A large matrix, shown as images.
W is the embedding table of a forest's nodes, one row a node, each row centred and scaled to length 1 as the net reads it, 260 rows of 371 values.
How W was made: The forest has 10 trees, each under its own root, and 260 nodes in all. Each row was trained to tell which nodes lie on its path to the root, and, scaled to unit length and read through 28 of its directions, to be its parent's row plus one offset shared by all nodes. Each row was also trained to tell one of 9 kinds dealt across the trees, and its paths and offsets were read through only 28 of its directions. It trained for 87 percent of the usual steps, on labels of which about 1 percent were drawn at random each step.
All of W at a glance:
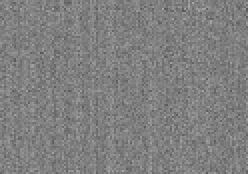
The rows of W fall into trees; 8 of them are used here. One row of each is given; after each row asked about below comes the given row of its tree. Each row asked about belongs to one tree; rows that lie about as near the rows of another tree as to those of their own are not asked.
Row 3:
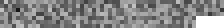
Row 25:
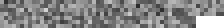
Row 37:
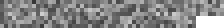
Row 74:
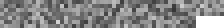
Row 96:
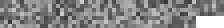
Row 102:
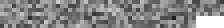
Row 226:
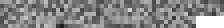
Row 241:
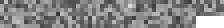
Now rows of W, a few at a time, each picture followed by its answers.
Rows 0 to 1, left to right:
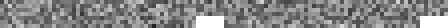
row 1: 25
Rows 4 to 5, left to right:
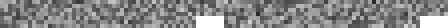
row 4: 74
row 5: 25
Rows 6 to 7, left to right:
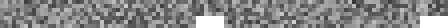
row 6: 241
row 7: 37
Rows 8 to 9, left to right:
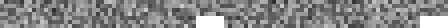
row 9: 96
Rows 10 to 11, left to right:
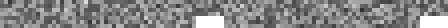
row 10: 241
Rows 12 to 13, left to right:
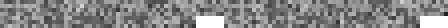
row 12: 37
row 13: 37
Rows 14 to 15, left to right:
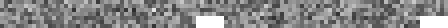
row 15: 241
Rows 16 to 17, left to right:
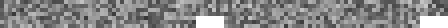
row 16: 37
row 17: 37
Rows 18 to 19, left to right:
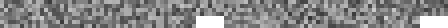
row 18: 74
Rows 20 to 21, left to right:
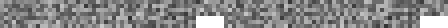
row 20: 74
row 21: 74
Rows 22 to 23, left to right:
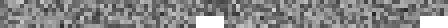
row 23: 25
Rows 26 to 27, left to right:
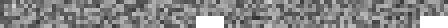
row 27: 74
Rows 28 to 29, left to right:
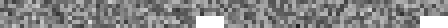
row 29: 74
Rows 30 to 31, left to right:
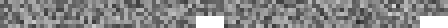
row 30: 96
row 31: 37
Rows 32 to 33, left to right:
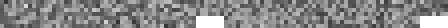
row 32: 25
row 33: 241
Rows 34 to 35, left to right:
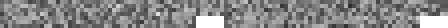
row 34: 37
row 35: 37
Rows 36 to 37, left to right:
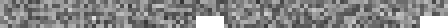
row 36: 241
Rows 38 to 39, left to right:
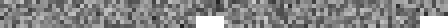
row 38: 241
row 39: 74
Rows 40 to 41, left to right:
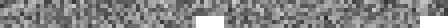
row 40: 25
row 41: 37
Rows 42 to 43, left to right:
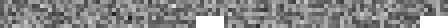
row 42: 25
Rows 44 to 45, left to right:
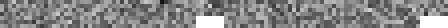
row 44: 37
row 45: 102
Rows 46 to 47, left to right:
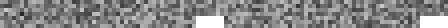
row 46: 74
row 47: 241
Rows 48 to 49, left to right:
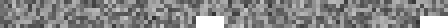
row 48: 96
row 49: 96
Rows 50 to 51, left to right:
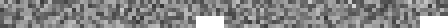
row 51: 37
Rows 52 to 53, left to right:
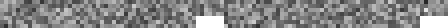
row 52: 241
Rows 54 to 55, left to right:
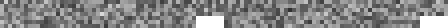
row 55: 226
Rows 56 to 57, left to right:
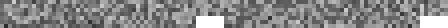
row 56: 37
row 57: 74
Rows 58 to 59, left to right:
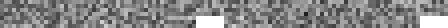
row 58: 74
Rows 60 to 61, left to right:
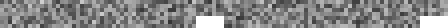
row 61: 74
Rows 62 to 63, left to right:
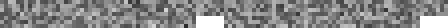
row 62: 96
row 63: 25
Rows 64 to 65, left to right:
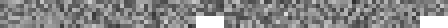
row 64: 37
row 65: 96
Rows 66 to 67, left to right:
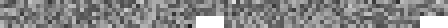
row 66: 74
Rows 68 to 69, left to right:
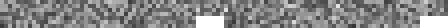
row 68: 96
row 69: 226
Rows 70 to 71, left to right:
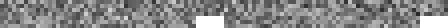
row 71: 96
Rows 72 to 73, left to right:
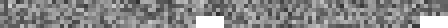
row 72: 37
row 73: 96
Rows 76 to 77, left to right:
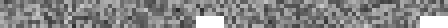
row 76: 102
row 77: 37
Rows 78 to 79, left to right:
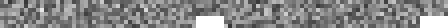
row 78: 241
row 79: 241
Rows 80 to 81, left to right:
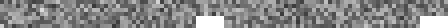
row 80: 241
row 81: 102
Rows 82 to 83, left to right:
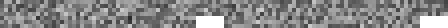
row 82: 241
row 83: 96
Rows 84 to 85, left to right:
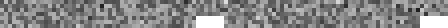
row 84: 3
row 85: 74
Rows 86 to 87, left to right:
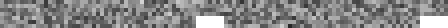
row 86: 37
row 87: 74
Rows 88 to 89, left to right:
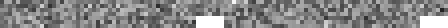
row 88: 241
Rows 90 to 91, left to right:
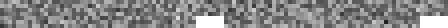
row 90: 37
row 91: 25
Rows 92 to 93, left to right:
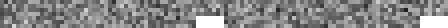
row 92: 25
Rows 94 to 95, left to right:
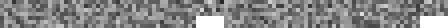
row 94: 25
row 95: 241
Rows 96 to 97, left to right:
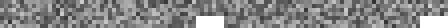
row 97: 25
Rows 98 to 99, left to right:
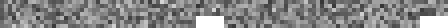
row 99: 25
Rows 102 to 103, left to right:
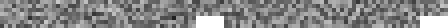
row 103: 96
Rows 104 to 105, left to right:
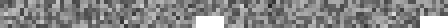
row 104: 102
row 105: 96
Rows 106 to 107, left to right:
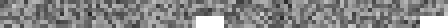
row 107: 74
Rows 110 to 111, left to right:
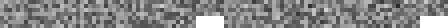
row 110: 241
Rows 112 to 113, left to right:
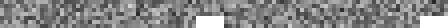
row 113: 37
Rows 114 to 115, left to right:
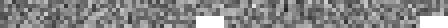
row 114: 74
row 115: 102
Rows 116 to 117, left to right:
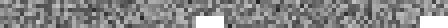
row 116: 226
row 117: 37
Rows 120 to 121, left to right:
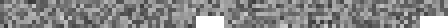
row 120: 37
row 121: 241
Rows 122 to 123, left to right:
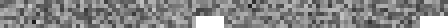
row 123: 241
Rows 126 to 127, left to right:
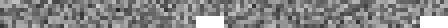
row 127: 25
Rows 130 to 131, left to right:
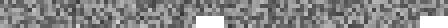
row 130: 102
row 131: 96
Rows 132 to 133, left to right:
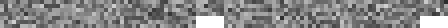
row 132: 241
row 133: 37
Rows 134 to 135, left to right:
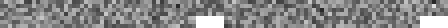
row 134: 241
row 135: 37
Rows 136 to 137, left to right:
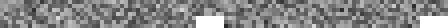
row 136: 241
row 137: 37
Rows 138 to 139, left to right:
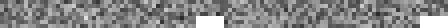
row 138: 25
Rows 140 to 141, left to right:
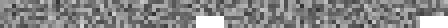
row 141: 241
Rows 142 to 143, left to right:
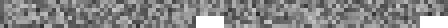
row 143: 25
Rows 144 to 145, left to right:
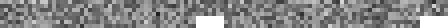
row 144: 74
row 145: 37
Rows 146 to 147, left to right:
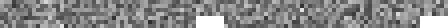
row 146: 74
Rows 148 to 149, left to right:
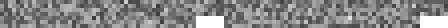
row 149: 96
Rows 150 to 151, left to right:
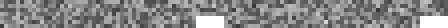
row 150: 37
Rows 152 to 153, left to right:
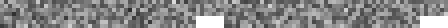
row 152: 96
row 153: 96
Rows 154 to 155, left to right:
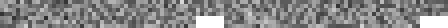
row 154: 74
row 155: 25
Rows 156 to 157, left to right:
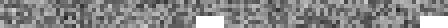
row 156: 74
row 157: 37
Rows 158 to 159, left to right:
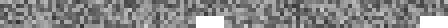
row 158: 74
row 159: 102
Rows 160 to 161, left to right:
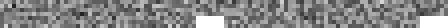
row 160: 37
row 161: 241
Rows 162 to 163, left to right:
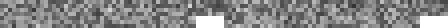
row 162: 241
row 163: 25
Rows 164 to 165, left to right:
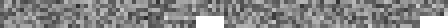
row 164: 37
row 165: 25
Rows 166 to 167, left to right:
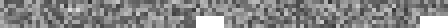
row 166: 74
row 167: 102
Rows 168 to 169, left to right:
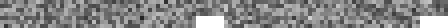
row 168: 96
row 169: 241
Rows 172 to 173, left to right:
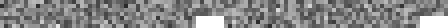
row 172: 25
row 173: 241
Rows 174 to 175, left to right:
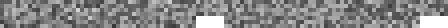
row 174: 25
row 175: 102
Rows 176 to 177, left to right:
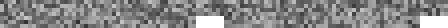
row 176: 241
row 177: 74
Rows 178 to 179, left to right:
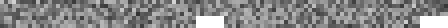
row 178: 96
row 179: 241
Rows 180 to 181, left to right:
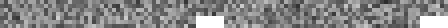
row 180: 96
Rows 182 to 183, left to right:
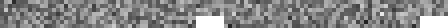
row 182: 74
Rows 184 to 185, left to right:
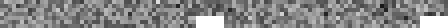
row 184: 241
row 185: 25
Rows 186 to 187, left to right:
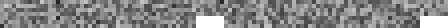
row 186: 37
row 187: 74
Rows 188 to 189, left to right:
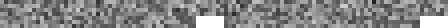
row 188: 25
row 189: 25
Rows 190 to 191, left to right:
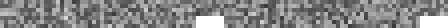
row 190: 241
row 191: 226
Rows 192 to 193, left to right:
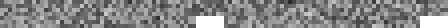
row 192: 241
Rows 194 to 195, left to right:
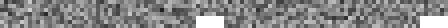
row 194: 25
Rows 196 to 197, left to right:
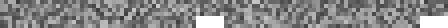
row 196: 96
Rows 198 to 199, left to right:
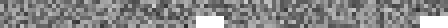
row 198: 102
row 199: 74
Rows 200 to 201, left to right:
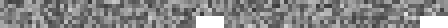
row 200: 74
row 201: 241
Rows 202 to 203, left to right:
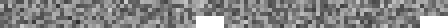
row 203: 226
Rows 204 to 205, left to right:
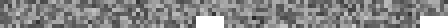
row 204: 96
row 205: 25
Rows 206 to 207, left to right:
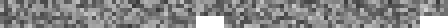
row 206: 96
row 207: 74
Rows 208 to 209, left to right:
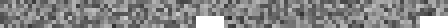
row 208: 96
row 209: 25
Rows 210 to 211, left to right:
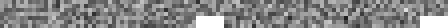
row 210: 37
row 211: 96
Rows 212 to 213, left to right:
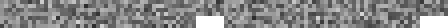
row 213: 241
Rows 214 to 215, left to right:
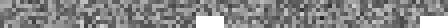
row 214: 37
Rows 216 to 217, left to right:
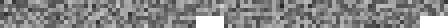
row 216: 74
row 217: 37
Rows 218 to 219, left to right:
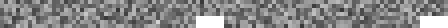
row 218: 25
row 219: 37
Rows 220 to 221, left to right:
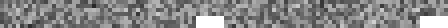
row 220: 96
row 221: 25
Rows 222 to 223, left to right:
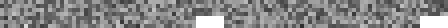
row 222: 96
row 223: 37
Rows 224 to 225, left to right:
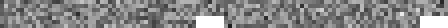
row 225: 37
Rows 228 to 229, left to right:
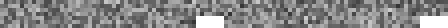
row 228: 96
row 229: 74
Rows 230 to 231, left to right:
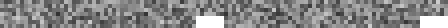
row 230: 102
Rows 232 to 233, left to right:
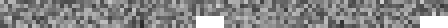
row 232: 96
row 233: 241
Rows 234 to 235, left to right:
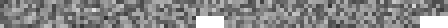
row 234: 25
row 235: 241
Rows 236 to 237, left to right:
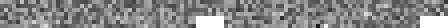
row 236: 74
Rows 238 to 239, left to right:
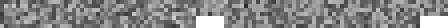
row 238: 25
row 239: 96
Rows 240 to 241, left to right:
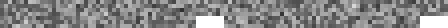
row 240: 25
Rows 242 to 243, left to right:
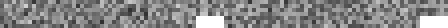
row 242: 37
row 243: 96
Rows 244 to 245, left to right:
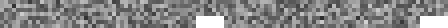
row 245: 96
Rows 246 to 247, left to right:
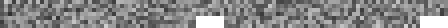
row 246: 226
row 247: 25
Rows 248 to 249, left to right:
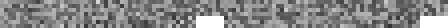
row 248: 241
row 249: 25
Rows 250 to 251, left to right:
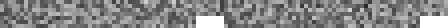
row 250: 96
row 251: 74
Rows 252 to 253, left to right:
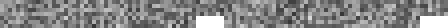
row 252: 241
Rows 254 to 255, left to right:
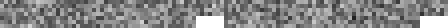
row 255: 25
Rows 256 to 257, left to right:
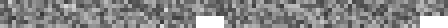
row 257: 25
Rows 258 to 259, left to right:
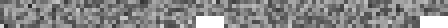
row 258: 25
